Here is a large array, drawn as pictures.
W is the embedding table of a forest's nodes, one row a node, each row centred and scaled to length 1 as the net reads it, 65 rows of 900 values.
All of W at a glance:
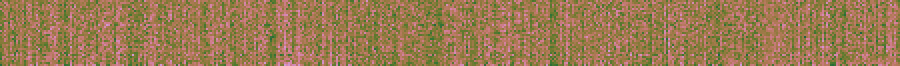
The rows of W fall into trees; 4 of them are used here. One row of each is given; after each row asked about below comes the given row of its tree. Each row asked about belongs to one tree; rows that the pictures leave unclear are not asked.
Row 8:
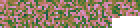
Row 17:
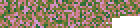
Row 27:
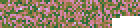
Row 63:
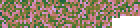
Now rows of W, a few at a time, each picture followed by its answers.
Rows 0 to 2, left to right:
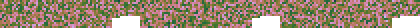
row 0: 17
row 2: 27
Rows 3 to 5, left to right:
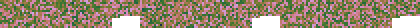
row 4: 8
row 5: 17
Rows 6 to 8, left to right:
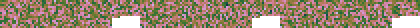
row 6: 63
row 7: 8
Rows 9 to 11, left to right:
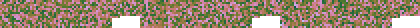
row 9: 27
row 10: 8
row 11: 63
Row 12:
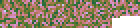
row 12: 63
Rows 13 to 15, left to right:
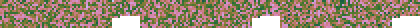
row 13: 27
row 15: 63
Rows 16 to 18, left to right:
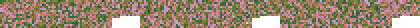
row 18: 63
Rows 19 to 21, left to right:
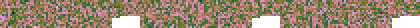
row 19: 8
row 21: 17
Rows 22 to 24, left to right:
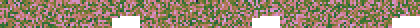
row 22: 27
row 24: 27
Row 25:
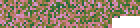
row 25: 27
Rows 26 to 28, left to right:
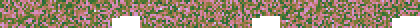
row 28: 17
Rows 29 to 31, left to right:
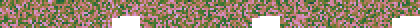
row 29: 63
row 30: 8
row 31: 27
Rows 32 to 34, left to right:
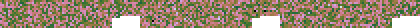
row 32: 8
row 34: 27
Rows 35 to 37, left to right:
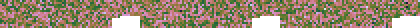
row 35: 63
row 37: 17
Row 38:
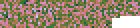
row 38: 8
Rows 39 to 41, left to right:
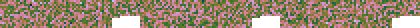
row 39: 27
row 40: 63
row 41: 8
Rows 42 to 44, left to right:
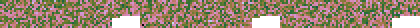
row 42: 63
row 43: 17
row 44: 27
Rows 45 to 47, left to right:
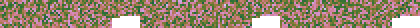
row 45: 17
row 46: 63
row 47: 63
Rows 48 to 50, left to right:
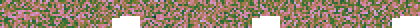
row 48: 63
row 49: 27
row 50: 63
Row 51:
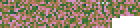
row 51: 27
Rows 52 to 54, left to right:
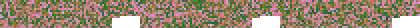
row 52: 8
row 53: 63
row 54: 17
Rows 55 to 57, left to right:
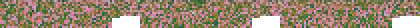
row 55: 17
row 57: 8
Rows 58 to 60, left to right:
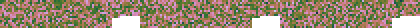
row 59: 17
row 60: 8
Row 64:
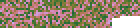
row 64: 63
